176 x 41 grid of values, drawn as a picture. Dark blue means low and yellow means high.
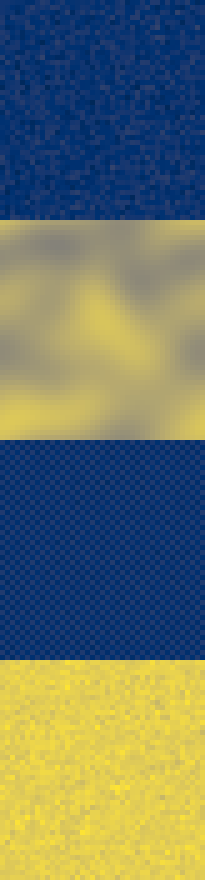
The table splits into 4 rows of 1 panel. Panel 1,1: very low, fine-grained, faint in contrast. Panel 2,1: high, smooth. Panel 3,1: very low, checkered, faint in contrast. Panel 4,1: very high, fine-grained, faint in contrast.
